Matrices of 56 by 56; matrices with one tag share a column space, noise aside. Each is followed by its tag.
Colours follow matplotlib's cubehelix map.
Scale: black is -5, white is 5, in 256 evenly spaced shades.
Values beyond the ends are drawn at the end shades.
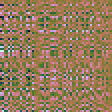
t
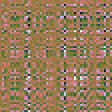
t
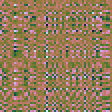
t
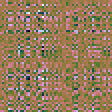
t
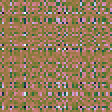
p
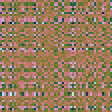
p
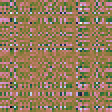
p
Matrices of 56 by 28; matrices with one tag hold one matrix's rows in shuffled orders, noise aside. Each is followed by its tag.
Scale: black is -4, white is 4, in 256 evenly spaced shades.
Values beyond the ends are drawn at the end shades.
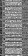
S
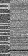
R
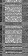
S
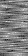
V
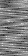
V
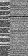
R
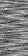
V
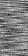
V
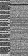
R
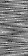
V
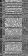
S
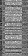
S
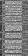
S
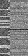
R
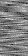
V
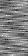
V
